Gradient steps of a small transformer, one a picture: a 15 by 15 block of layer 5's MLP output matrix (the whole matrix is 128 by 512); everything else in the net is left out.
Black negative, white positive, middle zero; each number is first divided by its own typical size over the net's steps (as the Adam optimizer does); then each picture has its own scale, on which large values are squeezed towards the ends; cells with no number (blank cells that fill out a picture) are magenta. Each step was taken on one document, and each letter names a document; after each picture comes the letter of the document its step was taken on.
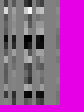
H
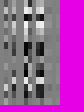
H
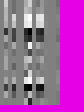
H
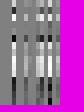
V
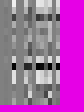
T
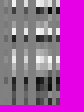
T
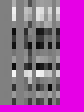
T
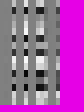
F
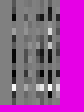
V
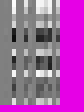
T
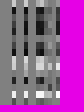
F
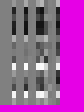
F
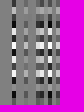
V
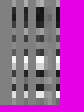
F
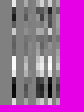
V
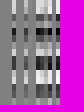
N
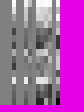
N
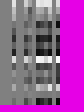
N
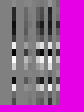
V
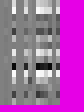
T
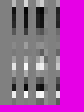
F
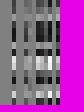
N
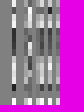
V
